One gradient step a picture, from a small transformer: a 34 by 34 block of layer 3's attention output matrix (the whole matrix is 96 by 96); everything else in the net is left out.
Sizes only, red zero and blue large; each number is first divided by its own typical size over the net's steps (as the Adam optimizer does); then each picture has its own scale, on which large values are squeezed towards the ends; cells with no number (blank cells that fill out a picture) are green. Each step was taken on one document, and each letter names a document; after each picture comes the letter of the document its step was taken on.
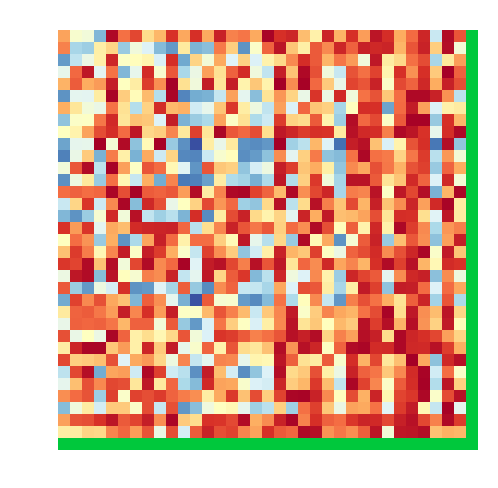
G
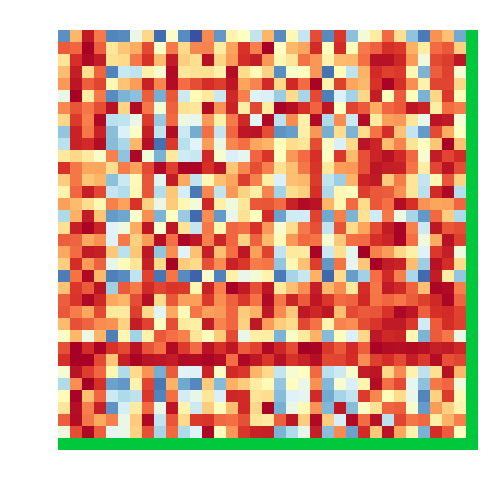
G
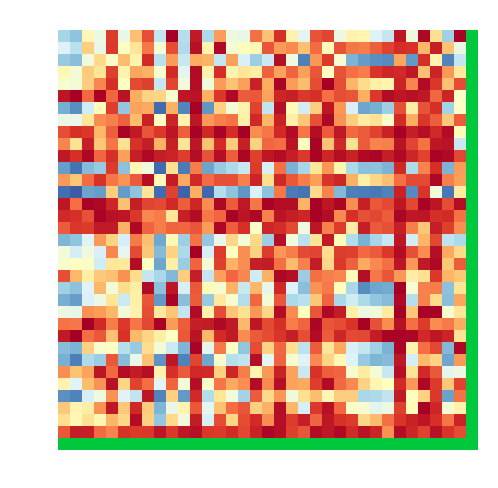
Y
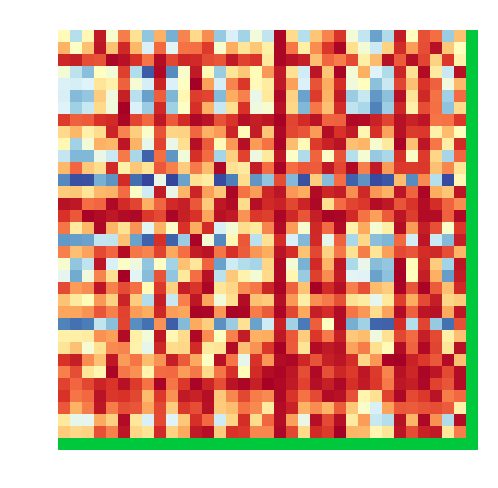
Y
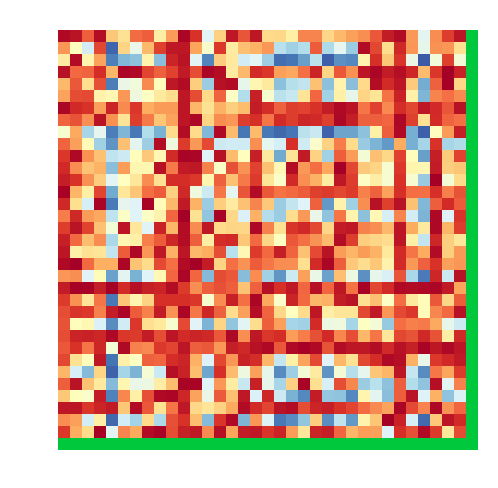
G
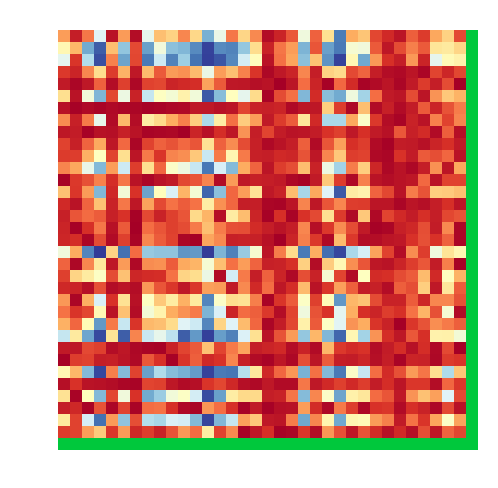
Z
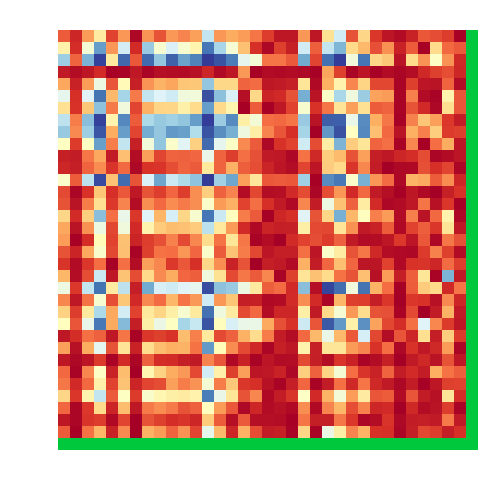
Z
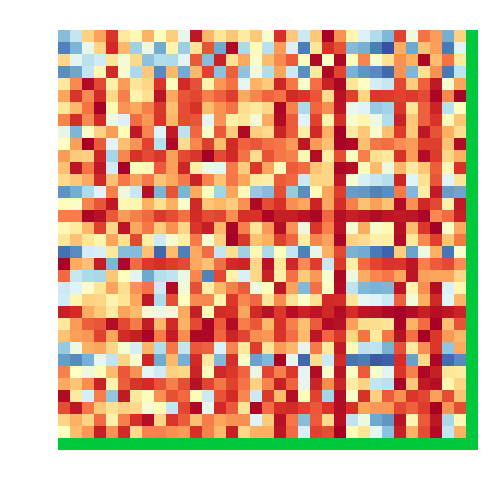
Y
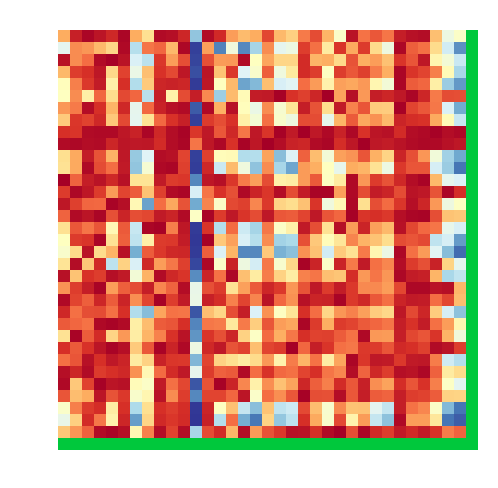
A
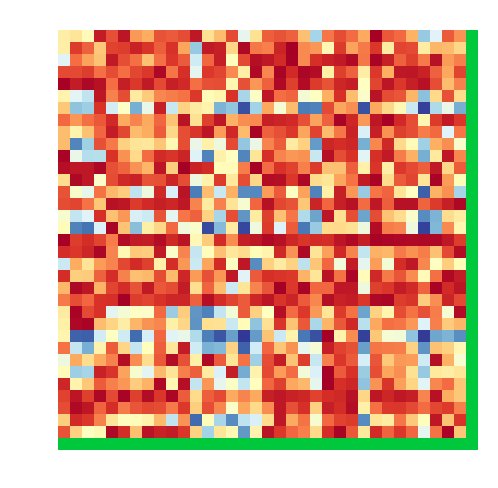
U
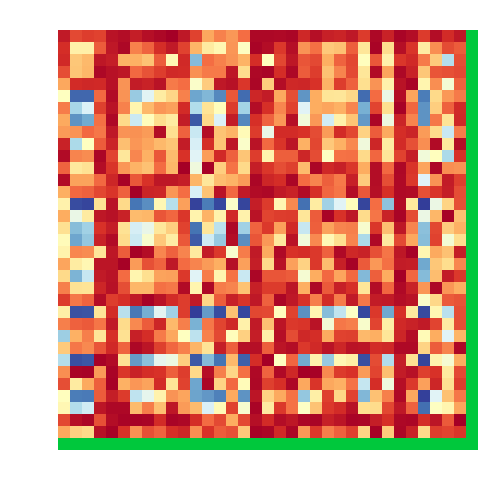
U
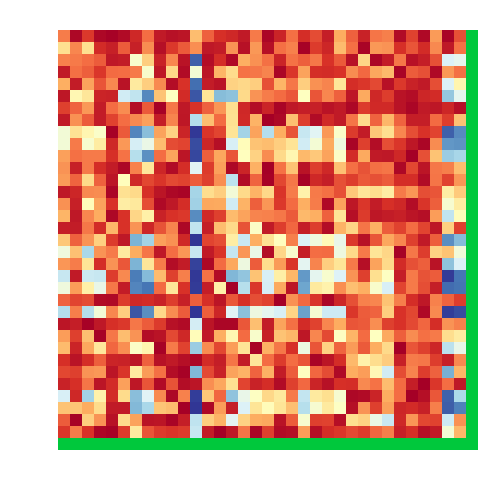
A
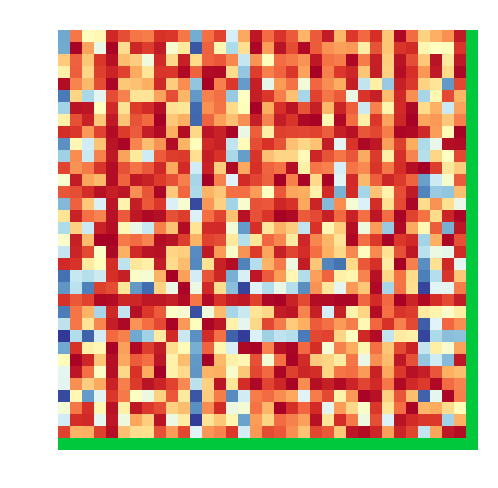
U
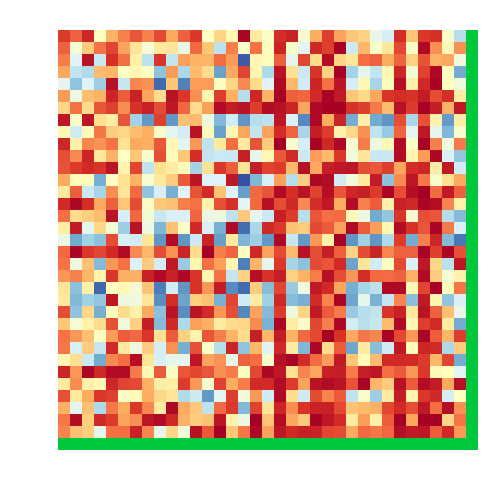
Y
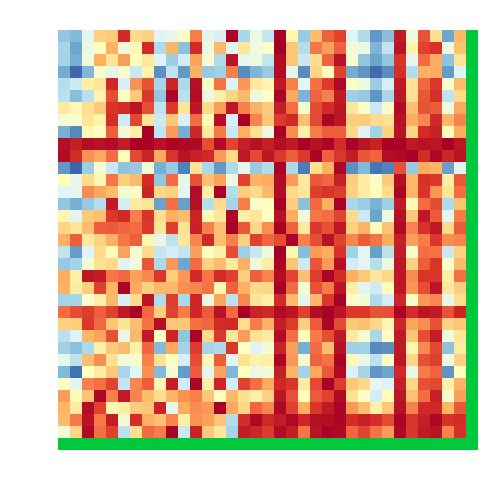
Y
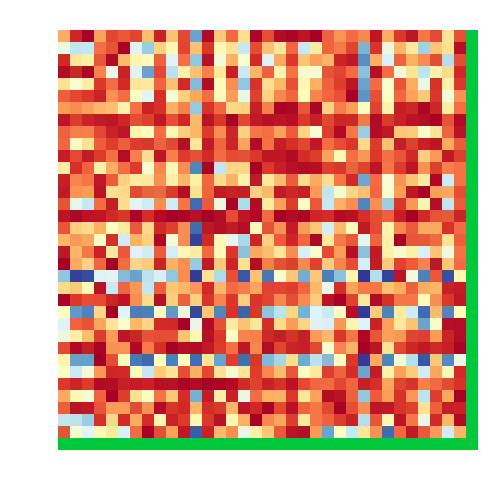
U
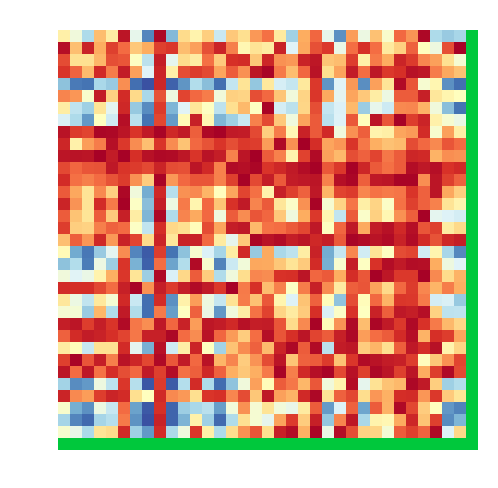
A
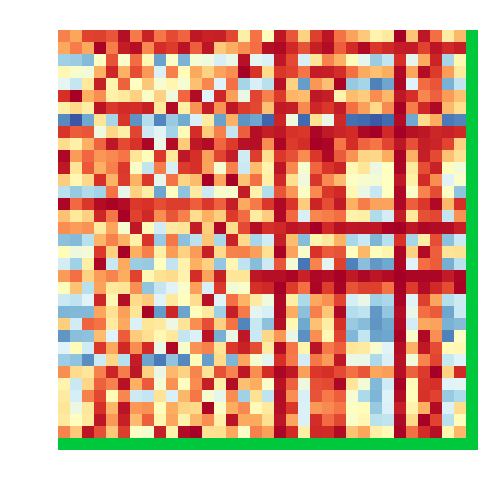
Y
